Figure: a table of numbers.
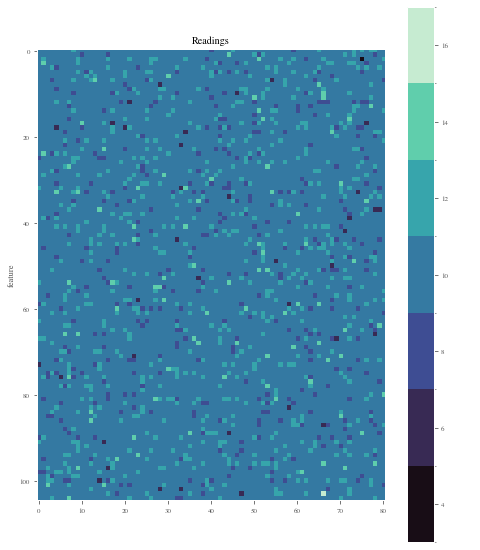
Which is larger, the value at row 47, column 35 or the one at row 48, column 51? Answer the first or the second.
the first
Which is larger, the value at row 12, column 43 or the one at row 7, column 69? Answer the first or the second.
the second
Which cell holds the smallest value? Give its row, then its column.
2, 75
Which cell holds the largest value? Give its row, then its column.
103, 66
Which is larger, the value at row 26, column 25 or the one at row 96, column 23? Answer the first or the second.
the first
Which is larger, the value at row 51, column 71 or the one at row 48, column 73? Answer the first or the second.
the first
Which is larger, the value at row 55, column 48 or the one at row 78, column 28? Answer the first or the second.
the second
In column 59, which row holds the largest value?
69
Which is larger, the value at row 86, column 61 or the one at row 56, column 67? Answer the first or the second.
the first
